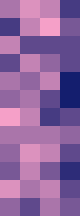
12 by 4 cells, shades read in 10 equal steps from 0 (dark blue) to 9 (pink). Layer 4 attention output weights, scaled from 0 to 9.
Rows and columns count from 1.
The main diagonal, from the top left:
6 7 3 3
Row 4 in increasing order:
3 3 5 7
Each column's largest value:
9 8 9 5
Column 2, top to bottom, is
8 7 3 7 5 6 7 6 8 7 6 3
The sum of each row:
23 22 16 18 18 14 21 23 23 16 24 18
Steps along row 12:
down up down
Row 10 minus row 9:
-1 -1 -3 -2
